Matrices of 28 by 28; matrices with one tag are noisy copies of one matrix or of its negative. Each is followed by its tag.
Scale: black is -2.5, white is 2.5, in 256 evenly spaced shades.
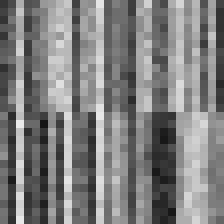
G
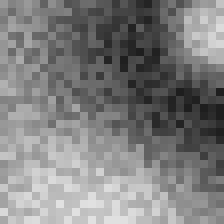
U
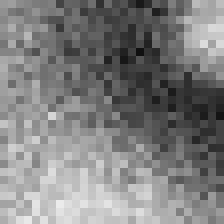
U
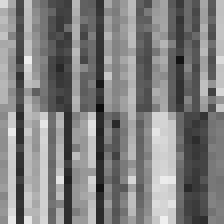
G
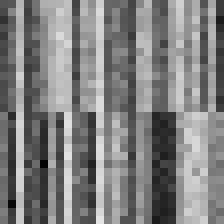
G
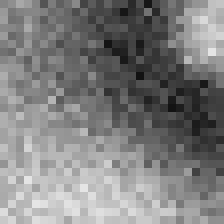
U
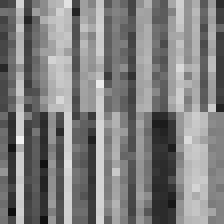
G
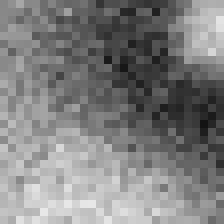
U
